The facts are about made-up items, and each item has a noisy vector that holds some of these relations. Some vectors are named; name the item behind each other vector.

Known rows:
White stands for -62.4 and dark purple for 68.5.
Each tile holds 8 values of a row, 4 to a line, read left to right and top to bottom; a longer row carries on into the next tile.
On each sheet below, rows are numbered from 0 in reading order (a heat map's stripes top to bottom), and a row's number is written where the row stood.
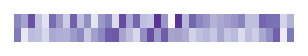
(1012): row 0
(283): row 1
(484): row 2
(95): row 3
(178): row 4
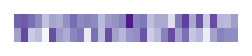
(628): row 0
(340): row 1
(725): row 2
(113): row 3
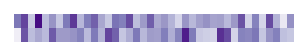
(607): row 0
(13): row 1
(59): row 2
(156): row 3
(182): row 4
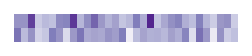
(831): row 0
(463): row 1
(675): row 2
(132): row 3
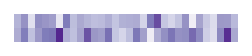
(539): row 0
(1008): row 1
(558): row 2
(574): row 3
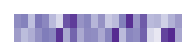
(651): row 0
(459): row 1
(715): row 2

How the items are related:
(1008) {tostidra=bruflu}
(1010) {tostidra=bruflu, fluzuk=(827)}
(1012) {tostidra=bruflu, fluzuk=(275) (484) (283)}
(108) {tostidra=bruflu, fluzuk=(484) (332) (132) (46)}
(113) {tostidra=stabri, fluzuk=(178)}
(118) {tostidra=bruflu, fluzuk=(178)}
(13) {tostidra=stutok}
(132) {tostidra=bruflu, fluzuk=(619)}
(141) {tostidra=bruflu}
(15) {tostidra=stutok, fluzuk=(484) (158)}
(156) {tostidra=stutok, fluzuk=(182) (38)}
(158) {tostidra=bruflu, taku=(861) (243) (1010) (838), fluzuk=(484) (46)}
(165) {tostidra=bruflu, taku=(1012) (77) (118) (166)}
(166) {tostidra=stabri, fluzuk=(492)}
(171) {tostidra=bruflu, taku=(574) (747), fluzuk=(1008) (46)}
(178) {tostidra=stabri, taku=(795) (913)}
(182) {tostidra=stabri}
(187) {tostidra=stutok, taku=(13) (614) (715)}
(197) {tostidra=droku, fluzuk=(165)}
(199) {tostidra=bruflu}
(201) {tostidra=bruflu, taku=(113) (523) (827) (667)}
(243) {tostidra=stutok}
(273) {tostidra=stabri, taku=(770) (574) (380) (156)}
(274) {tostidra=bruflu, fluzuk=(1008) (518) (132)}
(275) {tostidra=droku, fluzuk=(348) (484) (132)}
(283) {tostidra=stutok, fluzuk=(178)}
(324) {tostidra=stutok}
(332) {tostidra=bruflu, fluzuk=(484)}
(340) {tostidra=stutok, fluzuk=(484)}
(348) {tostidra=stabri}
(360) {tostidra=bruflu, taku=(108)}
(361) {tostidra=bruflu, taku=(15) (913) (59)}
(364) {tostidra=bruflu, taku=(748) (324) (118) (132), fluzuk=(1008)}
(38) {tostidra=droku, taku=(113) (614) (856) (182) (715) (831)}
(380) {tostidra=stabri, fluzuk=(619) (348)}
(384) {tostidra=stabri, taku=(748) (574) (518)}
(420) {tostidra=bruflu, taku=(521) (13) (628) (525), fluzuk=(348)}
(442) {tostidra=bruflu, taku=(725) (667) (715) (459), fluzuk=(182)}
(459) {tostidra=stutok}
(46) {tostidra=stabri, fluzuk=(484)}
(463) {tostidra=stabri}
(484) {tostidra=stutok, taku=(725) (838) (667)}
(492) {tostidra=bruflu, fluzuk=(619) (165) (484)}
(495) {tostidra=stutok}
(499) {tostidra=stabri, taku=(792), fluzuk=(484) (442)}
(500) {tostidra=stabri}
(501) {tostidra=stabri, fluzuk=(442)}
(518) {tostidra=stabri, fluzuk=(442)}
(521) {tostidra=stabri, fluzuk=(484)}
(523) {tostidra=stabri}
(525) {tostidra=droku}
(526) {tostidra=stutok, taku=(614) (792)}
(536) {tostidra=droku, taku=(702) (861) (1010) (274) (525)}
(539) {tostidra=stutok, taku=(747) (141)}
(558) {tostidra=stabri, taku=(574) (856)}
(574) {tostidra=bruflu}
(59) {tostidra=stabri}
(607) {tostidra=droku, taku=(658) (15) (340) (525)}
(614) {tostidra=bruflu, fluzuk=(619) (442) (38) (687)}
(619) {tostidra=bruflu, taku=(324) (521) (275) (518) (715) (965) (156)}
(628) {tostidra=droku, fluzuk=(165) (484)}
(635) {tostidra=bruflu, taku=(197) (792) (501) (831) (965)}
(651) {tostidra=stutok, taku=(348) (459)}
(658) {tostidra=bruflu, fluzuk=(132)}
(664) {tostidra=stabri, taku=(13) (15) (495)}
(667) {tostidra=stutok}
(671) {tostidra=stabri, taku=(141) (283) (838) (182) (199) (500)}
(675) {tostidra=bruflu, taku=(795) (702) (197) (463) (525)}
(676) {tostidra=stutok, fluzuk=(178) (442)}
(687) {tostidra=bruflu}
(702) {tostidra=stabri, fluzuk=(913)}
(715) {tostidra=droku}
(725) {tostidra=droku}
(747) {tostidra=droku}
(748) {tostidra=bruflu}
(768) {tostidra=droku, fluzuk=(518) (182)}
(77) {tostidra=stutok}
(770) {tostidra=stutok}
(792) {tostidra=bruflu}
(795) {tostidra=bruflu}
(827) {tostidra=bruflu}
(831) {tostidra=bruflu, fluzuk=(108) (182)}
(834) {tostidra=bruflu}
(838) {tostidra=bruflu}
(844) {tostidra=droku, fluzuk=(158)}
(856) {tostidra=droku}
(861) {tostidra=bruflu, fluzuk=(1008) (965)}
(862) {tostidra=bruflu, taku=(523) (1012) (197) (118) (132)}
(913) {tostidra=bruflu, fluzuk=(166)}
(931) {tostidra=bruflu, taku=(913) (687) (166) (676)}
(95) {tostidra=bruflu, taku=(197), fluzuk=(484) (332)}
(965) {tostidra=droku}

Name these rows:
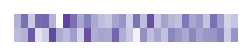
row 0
(38)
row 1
(827)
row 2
(862)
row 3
(46)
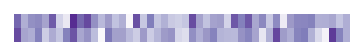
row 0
(166)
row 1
(197)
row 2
(364)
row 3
(158)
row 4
(768)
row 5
(275)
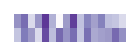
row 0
(671)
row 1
(523)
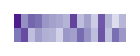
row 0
(702)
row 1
(500)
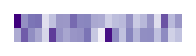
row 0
(525)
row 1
(965)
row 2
(687)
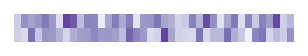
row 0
(442)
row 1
(795)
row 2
(518)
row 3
(635)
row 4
(165)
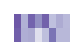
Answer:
(501)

